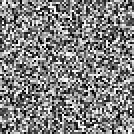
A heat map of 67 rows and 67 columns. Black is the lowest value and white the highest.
It looks the same turned upside down. The values spread evenly over their range. There is no overall slope. No row or column stands out. The grain is fine, like static.
